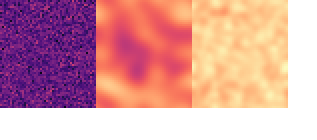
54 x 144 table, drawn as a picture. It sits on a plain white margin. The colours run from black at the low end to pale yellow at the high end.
It is made of 1 by 3 panels. Panel 1,1: low, fine-grained. Panel 1,2: high, smooth. Panel 1,3: very high, blotchy, faint in contrast.
